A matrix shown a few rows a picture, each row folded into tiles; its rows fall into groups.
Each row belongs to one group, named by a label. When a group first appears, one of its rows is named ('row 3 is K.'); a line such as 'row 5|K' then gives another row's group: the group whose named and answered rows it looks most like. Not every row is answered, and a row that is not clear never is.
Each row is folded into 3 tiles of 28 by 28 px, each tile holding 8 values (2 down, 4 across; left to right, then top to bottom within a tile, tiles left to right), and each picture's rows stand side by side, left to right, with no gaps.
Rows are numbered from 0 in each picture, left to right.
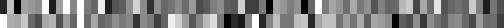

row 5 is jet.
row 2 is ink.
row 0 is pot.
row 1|jet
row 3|pot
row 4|ink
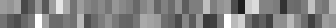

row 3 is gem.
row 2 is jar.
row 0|gem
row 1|jar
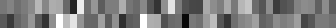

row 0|jar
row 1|jar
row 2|gem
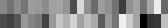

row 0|jar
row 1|ink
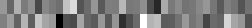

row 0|ink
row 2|jar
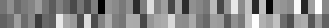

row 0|jar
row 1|pot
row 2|pot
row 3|pot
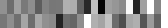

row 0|ink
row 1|pot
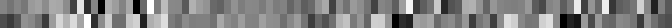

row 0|jar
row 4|ink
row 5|jet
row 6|ink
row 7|jet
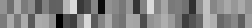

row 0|ink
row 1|pot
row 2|gem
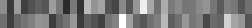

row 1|gem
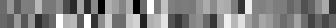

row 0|jar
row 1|pot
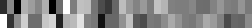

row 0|pot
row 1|gem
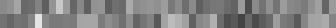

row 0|gem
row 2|ink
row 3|jar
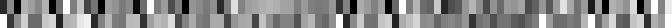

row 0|pot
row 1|pot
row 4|pot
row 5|jet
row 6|gem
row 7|pot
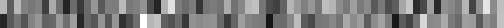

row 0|jet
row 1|jar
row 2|gem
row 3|gem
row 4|ink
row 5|pot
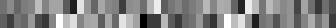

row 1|ink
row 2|jar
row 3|jet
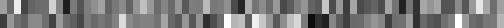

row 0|jet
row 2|jar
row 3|ink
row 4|jet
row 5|gem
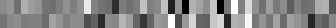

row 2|pot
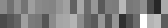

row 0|jar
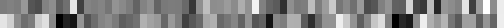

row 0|ink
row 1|jar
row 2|gem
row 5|pot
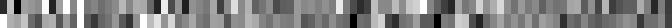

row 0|pot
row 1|jar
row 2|pot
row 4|gem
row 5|gem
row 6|ink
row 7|jet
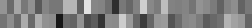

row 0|ink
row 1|gem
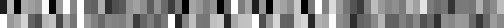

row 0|pot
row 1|jet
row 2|pot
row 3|pot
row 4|gem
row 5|gem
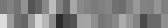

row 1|ink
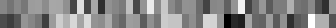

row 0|jar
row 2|ink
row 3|jar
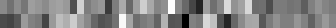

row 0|jar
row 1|gem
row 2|gem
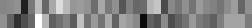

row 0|gem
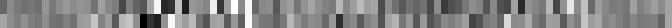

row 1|ink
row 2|pot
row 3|gem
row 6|pot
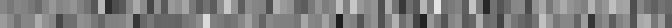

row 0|ink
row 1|jet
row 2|gem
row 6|gem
